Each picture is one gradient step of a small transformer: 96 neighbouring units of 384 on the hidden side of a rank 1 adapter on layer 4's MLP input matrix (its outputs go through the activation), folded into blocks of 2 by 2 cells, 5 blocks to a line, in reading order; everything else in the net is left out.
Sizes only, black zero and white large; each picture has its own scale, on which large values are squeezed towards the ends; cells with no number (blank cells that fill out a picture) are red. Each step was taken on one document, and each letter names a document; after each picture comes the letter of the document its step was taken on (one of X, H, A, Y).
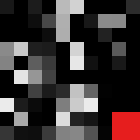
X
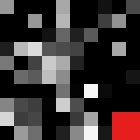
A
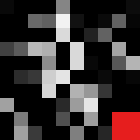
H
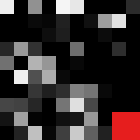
X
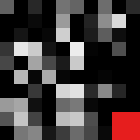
X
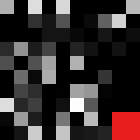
X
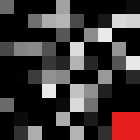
H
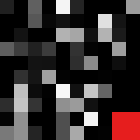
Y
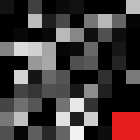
Y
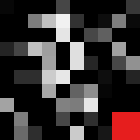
H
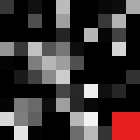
A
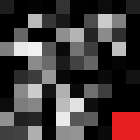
Y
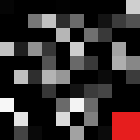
H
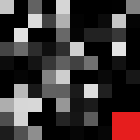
Y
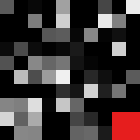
A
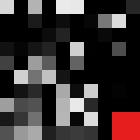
X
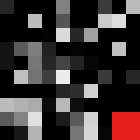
A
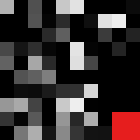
X
